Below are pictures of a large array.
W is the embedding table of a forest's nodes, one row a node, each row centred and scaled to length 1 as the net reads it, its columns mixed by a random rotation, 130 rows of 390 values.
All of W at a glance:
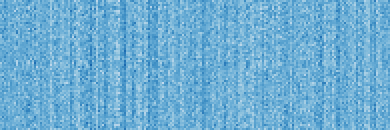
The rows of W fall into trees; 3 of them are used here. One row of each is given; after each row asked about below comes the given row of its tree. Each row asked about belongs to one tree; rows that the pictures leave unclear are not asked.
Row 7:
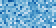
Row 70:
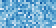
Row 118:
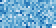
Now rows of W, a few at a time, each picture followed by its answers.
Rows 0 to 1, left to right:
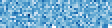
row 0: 118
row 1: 118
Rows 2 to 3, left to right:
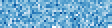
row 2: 7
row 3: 118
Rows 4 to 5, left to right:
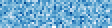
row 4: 118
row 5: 7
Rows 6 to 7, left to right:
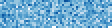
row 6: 7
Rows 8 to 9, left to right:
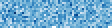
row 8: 7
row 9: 7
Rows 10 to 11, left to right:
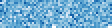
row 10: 118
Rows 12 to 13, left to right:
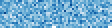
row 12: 118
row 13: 7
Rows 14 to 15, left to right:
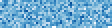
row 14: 70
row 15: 7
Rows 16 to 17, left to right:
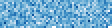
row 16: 7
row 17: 7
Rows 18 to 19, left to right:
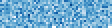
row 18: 118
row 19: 7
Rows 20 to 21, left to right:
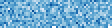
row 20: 7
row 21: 118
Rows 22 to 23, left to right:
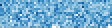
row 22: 118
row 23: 118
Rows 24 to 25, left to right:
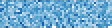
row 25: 7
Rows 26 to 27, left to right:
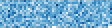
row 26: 7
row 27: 118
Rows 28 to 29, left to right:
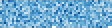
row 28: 7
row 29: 7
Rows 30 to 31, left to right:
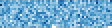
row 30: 118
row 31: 70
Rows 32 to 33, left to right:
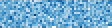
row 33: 70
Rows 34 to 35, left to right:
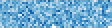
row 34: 118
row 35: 7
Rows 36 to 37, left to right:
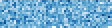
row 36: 7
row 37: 7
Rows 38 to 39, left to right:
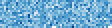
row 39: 7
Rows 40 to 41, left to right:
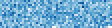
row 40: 7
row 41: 118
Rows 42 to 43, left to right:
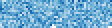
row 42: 118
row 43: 70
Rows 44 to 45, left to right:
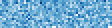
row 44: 70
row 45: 118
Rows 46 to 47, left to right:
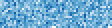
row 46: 7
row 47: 118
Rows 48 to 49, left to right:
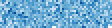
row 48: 7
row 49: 118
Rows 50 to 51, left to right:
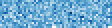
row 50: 118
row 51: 7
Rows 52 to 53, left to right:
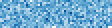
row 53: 7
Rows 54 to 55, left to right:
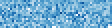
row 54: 7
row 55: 118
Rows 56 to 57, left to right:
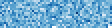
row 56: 7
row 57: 118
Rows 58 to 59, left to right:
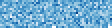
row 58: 118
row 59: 118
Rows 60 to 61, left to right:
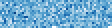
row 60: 7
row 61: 7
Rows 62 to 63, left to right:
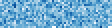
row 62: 7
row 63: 7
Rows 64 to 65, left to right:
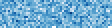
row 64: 7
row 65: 7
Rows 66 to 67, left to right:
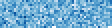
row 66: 7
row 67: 70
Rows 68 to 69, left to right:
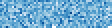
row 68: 118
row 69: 7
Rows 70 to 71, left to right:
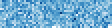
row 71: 118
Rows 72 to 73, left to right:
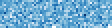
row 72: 118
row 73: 118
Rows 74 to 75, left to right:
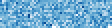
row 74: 118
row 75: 118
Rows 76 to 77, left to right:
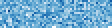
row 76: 7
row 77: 70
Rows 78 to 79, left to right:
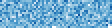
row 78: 118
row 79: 118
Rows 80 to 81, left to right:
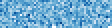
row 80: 118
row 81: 7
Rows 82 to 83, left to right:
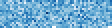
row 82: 70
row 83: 70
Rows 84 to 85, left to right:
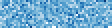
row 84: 70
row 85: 118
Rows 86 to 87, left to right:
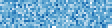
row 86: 7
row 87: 118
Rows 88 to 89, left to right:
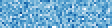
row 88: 118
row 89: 7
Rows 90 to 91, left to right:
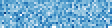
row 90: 118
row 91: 7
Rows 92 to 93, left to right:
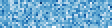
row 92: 70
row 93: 118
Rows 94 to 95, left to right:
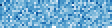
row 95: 70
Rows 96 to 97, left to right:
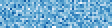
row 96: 7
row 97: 70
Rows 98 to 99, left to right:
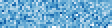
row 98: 7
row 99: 118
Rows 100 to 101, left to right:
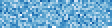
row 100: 118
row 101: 70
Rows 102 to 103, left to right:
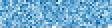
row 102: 70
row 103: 118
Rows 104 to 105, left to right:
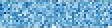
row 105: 118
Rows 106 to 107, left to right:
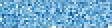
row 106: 7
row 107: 118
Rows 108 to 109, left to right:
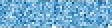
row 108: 118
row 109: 118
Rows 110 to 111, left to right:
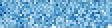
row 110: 118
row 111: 118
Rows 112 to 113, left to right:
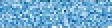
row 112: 118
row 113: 7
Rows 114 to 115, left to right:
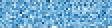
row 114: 118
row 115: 7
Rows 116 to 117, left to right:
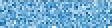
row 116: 7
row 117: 7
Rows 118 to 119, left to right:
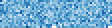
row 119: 7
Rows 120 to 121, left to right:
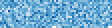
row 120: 7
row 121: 118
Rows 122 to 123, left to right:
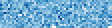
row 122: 118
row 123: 7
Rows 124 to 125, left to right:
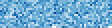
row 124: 118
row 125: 118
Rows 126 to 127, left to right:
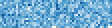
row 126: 7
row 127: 118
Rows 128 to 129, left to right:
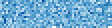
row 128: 7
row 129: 7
